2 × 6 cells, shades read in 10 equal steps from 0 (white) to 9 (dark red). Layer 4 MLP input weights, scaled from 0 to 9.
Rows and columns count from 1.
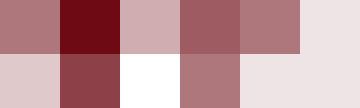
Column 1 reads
5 2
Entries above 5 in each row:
2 1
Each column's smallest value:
2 7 0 5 1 1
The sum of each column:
7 16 3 11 6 2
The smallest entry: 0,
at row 2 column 3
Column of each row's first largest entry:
2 2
